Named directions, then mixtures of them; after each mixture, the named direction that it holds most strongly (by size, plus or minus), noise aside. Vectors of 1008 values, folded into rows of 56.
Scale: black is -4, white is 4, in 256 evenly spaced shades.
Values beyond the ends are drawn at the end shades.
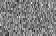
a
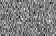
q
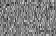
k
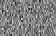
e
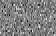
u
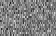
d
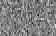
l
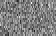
a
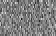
l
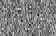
l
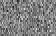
q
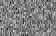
d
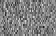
e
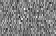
q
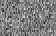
d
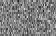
d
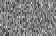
a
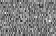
q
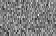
a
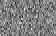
e
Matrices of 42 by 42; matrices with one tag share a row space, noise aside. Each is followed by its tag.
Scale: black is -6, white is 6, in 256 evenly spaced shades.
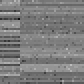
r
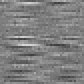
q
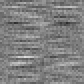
q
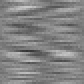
q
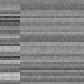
r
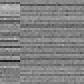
r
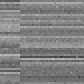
r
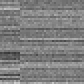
r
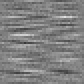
q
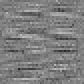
q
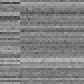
r
